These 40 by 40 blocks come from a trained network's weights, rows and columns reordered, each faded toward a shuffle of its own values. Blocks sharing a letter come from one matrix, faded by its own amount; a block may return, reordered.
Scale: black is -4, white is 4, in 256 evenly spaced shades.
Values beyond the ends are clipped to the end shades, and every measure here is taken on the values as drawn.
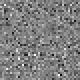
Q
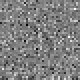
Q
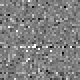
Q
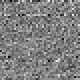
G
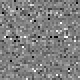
Q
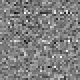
G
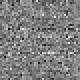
G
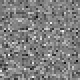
Q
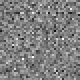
G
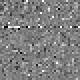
Q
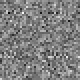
G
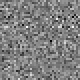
G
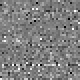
Q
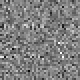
G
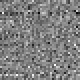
G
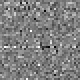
G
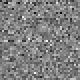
G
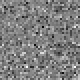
Q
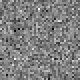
G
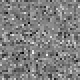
Q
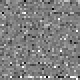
Q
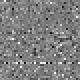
Q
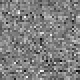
G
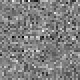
G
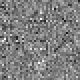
G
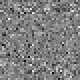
Q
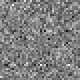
G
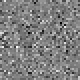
Q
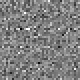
G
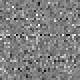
Q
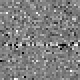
Q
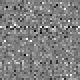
Q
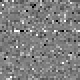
Q
